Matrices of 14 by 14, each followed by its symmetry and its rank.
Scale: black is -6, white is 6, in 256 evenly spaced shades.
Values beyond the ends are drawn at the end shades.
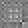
symmetric, rank three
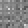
symmetric, rank three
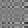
neither, rank one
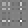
symmetric, rank one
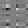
neither, rank one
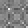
symmetric, rank three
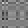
neither, rank one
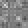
symmetric, rank three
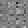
neither, rank three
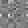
neither, rank three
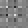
symmetric, rank one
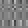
neither, rank one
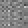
neither, rank three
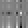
neither, rank one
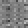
neither, rank three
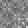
symmetric, rank three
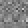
neither, rank three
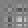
symmetric, rank one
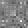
symmetric, rank three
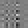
neither, rank one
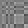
symmetric, rank one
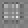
symmetric, rank one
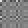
symmetric, rank one
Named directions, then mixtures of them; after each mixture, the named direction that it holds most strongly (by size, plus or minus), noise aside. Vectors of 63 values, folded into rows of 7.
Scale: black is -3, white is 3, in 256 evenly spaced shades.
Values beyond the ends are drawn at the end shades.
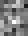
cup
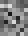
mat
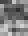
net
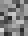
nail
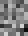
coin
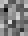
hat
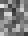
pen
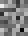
nail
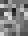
pen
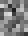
pen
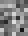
nail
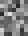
nail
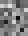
mat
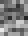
net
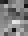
cup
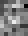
cup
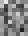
hat
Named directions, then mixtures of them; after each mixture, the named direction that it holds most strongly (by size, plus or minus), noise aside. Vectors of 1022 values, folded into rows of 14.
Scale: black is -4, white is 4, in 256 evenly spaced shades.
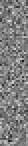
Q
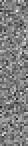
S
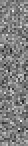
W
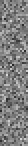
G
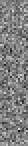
W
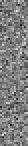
S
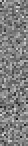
S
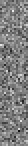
W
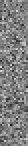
G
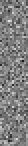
Q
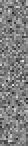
Q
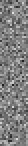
Q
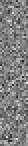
Q
